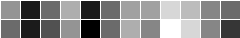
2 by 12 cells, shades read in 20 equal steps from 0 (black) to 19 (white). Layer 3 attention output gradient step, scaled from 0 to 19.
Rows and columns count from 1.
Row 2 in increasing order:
0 2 4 6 8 8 10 10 11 13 16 19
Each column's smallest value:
8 2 6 11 0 8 12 10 16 14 10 4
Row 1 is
11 2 8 13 2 8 12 12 16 14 10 8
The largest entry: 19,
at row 2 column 9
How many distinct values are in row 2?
10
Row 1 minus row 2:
3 0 2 2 2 0 -1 2 -3 -2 0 4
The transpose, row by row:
11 8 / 2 2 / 8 6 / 13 11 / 2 0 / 8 8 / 12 13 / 12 10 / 16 19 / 14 16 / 10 10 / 8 4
